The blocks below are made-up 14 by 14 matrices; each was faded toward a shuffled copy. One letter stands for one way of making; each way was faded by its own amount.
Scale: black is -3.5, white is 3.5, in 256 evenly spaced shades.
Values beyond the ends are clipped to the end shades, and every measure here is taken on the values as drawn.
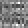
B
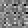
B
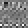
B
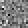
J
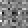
B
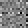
B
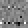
B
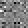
B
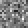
J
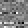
B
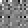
B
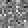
J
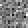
J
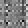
B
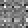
B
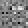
B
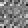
B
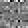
B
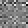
B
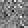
J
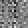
B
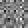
B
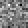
J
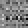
B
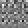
B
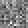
J
